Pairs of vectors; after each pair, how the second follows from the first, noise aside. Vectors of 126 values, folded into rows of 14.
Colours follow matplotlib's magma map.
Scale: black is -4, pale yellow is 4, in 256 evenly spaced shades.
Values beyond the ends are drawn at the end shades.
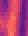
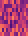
shuffled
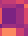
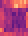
reversed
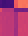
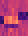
wrapped around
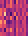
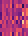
reversed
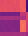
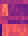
reversed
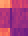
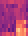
wrapped around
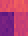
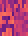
sign-scrambled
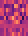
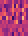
sign-scrambled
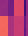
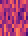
shuffled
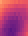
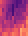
reversed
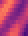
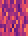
shuffled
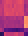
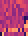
sign-scrambled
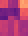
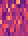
shuffled
